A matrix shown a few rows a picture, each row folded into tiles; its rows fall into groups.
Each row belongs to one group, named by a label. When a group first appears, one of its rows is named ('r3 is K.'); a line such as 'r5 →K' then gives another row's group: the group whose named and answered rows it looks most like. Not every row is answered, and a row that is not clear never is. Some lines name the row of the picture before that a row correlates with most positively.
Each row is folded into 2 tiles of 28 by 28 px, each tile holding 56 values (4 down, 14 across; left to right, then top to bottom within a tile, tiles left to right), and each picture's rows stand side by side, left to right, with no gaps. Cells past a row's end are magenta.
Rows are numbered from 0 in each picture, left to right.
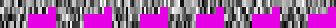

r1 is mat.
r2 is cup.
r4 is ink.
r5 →ink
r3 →mat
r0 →cup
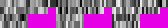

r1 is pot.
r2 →cup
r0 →ink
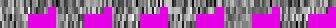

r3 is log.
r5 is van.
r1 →van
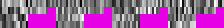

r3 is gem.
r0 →ink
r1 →pot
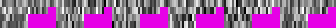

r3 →cup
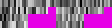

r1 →log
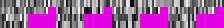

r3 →ink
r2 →cup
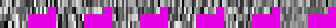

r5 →pot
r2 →pot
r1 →ink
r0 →ink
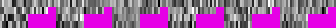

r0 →ink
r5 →cup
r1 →mat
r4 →mat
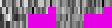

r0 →mat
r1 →log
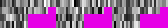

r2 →gem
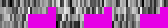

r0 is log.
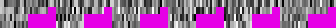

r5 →van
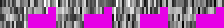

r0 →mat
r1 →log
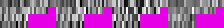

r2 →ink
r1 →van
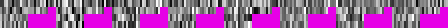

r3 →van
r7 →van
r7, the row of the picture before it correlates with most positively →1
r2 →mat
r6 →log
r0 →van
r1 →ink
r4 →gem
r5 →pot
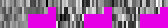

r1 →ink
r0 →pot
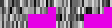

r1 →gem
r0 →van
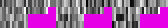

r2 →cup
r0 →pot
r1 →pot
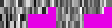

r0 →cup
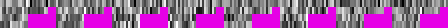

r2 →cup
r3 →gem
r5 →cup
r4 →gem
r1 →mat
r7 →log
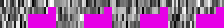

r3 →cup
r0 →cup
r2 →log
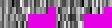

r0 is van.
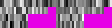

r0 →ink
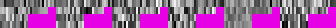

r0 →log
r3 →ink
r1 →gem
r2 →mat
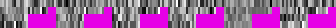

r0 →mat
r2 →mat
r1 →log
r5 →gem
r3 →cup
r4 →pot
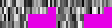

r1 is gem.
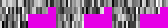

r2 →mat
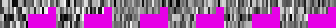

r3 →van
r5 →log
